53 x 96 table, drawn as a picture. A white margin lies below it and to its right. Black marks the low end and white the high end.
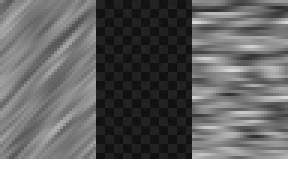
It is made of 1 by 3 panels. Panel 1,1: middling, slanting up to the right. Panel 1,2: very low, checkered, faint in contrast. Panel 1,3: middling, streaked across, strong in contrast.
